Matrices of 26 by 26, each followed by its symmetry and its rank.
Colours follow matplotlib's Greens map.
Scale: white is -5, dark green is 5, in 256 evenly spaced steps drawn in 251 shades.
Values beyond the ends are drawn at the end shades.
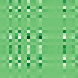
neither, rank one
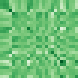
symmetric, rank three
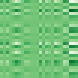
neither, rank one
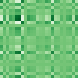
symmetric, rank one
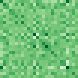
symmetric, rank five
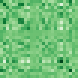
symmetric, rank three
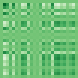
symmetric, rank one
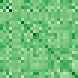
symmetric, rank five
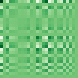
symmetric, rank one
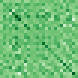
symmetric, rank five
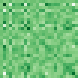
symmetric, rank three
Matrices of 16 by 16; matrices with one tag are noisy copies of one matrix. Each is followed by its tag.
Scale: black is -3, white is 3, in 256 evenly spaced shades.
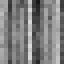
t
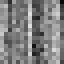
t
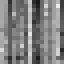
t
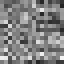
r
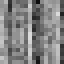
t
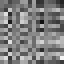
r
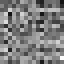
r
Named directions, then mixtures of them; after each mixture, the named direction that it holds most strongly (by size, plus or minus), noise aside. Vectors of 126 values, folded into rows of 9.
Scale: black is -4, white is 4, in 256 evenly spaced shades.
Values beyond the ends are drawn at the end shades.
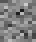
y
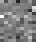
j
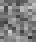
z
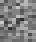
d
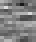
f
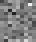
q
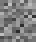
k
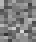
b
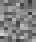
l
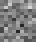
k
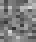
z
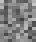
b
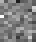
j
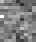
j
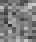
z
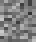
l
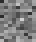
j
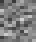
b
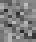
y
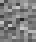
d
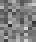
q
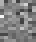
j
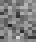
z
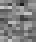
f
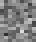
b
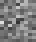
d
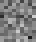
k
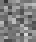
d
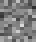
k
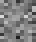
j
